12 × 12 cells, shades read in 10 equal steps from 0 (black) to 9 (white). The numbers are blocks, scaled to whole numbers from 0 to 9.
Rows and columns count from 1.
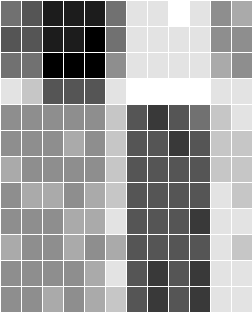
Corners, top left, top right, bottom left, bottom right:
4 6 5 8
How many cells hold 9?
5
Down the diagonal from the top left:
4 3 0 3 5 7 3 3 3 3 8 8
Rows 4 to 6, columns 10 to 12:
9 8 8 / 4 7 8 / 3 7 7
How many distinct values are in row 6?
5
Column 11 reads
5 5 6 8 7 7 7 8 8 8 8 8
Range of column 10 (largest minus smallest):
7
